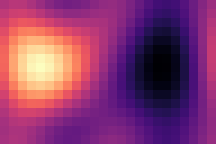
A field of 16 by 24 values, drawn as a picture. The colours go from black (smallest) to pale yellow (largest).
Stripes: none. Average level on the scale: 40%. Ninth with the lowest average: middle right. Ninth with the highest average: middle left.
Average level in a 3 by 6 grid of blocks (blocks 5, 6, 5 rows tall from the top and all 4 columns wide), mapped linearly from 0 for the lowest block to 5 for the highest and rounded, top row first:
4 3 3 2 1 2
5 5 3 1 0 2
3 2 2 2 1 2
